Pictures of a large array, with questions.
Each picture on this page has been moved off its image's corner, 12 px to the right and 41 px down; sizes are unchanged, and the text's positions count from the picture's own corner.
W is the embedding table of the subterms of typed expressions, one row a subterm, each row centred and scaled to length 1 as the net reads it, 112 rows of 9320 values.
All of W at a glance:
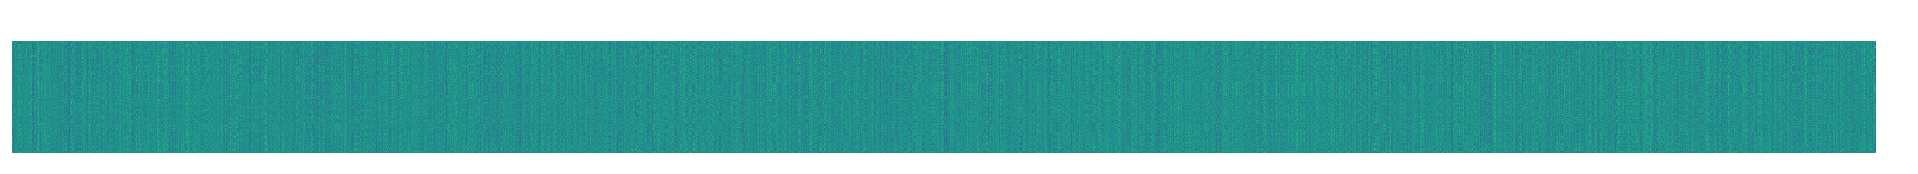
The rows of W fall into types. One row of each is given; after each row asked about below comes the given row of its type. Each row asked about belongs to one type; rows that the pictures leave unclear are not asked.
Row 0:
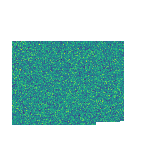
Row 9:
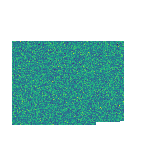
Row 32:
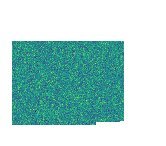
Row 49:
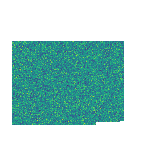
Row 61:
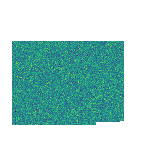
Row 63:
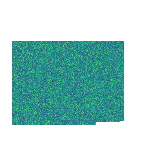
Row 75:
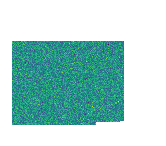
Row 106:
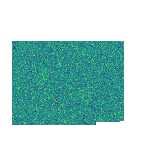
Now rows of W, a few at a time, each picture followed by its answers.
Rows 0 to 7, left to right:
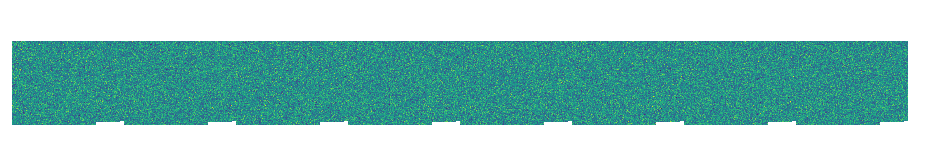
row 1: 9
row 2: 32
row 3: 61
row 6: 75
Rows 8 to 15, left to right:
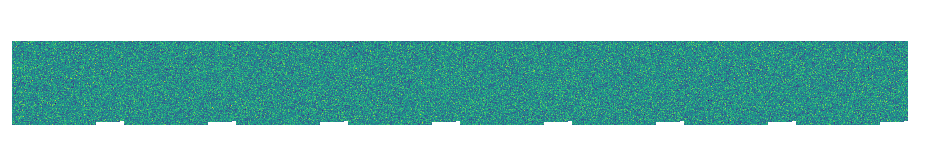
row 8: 49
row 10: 106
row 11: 9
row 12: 9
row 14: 0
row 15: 0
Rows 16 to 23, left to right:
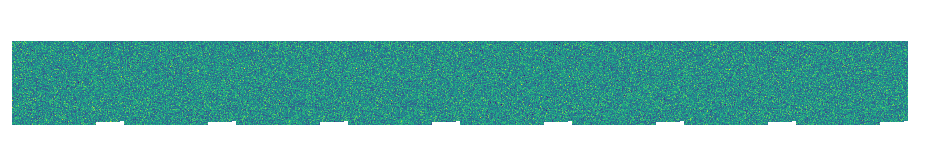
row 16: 49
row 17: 9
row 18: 106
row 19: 106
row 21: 0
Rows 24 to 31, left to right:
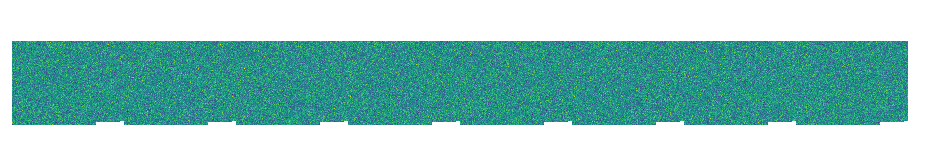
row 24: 9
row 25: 61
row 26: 106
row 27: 61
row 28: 106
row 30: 32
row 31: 75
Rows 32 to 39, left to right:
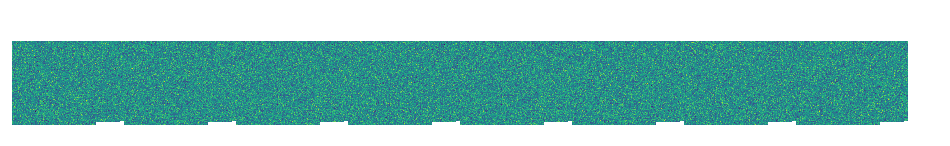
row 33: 61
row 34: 61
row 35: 75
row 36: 61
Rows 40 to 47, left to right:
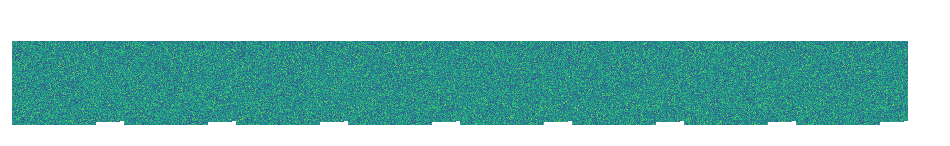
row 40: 61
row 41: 0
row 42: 9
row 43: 75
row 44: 75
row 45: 32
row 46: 63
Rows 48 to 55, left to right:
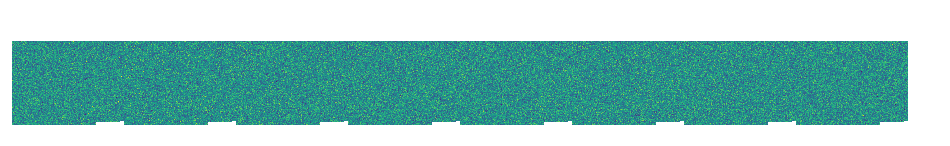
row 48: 75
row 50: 75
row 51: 0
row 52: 61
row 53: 9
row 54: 75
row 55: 63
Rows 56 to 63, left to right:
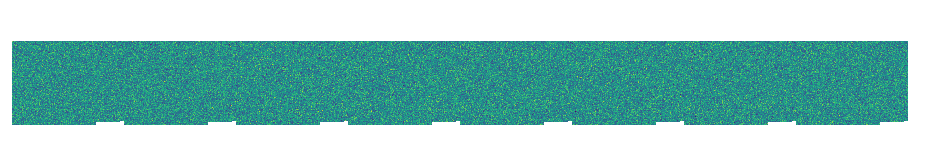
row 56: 75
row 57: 9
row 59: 49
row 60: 32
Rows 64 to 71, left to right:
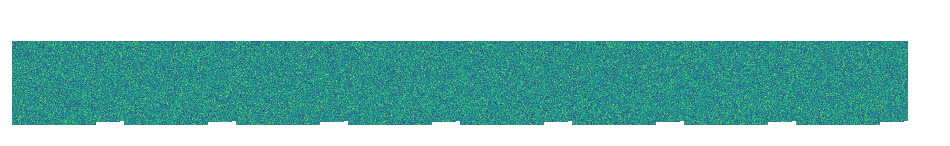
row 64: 106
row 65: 0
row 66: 75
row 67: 0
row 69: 9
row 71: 32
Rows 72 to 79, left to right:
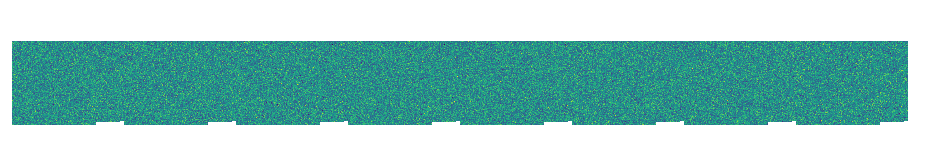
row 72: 61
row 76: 9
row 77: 63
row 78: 106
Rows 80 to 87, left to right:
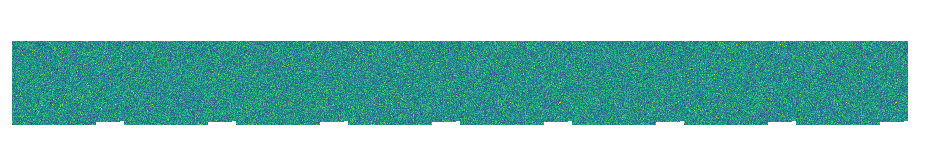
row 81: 61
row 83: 75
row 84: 49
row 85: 75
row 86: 63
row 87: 49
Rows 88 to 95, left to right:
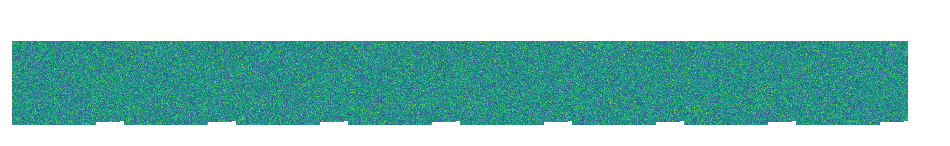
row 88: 61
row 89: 75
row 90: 75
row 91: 63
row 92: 9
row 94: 63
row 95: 61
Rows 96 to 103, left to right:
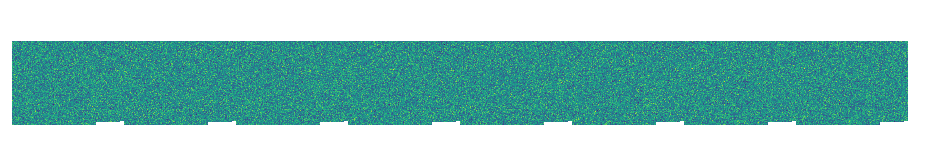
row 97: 32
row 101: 63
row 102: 61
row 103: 106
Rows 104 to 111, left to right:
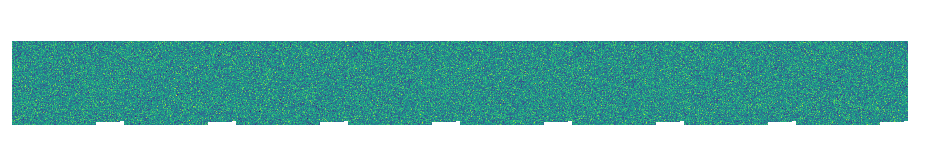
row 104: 9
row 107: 9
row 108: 61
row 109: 9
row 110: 63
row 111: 49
